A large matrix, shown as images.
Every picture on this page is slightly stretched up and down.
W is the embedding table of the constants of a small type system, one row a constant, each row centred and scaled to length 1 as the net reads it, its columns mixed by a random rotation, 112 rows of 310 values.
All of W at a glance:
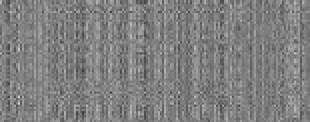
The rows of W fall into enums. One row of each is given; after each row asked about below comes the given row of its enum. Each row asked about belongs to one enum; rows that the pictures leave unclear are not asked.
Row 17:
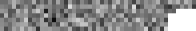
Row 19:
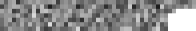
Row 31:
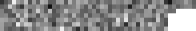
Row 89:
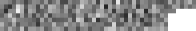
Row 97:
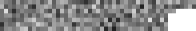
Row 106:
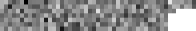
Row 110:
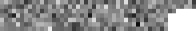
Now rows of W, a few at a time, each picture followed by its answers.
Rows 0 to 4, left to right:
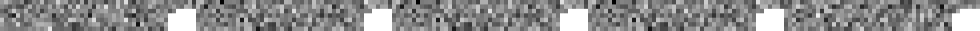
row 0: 110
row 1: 106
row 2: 106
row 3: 106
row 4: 19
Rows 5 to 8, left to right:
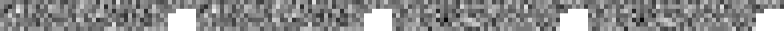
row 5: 89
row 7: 17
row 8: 17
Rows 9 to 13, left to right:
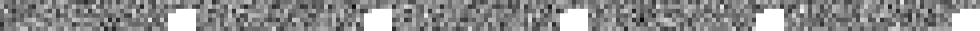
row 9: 97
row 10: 19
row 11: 19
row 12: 17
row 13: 89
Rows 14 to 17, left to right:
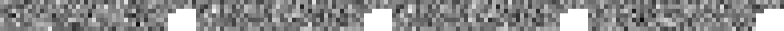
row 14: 110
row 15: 89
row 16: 89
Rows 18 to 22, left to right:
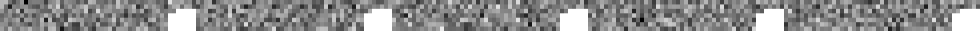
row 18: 106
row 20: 110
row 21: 17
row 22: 97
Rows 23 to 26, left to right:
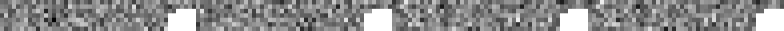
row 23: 17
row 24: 97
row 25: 31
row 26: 31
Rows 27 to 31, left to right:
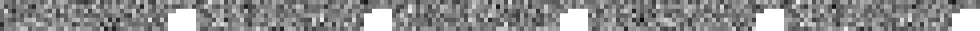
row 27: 97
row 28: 31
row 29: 89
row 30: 17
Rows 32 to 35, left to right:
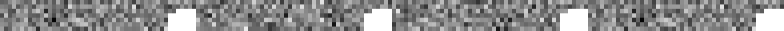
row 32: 17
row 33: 110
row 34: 97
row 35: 17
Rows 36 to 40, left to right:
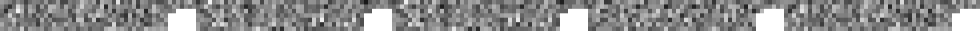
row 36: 89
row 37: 31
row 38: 31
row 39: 19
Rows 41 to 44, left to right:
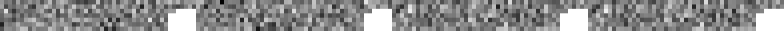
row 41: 97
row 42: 106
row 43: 89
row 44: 89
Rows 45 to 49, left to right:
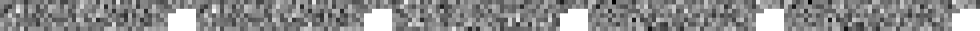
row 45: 89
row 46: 89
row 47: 31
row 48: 106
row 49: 106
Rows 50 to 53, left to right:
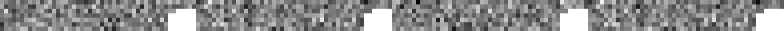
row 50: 97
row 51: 31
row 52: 106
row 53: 31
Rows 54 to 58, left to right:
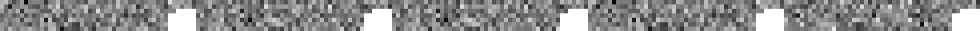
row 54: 106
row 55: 17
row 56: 17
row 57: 106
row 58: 110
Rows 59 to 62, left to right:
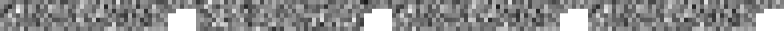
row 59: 89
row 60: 31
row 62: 89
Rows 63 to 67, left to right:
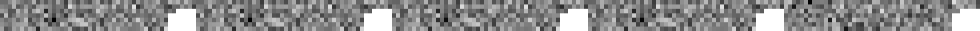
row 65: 17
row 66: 17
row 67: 106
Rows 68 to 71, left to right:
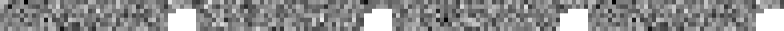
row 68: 106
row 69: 31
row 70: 17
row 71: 106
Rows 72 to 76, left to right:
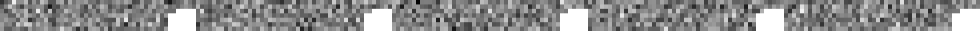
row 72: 31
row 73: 97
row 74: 106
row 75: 19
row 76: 89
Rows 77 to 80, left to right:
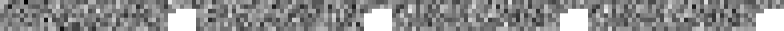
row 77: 106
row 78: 19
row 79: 89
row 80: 89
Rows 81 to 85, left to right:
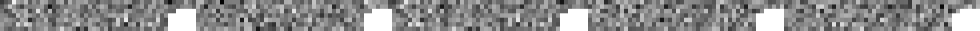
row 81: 31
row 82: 106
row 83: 31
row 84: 19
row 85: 19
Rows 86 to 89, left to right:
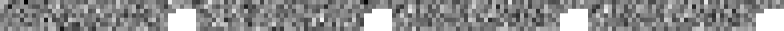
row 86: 106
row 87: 31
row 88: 89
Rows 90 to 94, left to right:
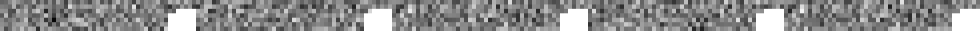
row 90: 17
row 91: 19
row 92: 89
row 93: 97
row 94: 89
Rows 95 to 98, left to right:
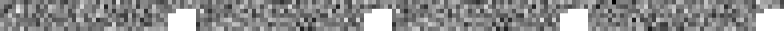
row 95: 89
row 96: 97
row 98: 106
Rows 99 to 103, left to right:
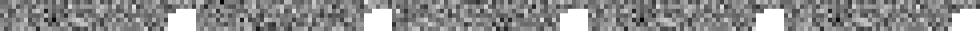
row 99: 17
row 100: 106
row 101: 97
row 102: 17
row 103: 17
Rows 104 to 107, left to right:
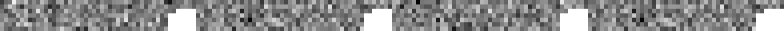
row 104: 31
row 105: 17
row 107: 17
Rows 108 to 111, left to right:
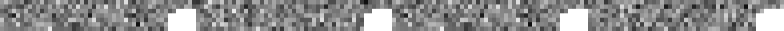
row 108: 110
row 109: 31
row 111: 19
